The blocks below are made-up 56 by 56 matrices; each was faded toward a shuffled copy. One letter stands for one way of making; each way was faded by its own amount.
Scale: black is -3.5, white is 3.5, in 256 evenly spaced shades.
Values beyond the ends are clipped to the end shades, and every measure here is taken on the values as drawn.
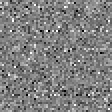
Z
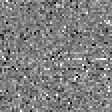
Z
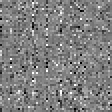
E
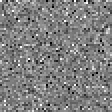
Z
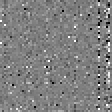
E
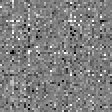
E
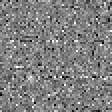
Z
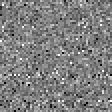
Z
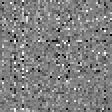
E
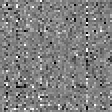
E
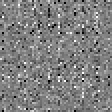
E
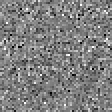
Z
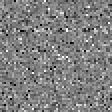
Z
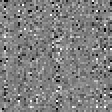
E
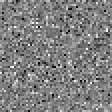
Z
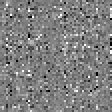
E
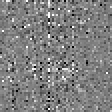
E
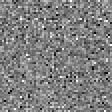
Z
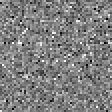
Z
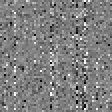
E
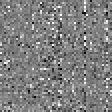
E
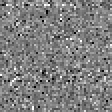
Z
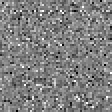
Z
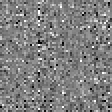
E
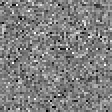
Z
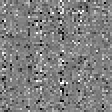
E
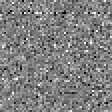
Z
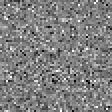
Z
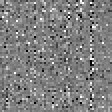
E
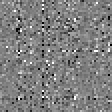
E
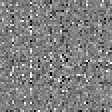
E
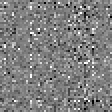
E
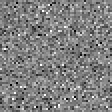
Z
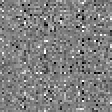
E
